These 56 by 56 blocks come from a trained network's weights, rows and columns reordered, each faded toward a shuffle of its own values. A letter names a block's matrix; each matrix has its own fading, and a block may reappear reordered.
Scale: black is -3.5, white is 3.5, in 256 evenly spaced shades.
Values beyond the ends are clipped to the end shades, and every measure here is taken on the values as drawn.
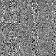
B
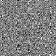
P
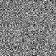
P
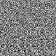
P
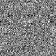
P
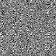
B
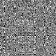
B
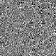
B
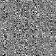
B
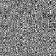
P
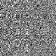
P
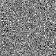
B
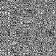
P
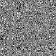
B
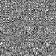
P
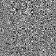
B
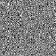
P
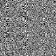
B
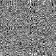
B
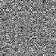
P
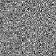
P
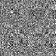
P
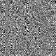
B
